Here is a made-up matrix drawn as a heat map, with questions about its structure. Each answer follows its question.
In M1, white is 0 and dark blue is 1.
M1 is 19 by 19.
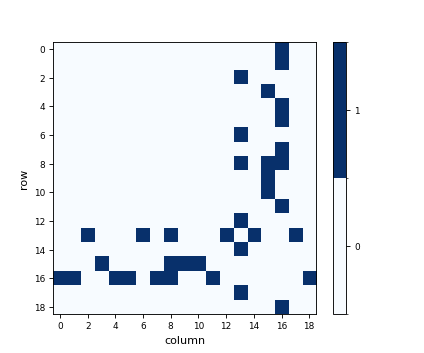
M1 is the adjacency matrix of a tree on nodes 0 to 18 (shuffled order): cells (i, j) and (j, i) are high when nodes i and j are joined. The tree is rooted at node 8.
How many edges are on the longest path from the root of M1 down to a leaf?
2
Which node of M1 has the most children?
16
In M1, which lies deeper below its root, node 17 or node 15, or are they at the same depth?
node 17
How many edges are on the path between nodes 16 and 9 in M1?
3
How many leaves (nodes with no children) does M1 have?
15
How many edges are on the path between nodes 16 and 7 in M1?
1
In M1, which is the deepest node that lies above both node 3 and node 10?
15
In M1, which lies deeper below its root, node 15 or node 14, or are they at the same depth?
node 14
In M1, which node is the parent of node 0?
16
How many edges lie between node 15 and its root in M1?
1
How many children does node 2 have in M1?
0
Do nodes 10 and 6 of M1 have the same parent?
no
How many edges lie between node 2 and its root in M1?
2
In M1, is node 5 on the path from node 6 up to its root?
no
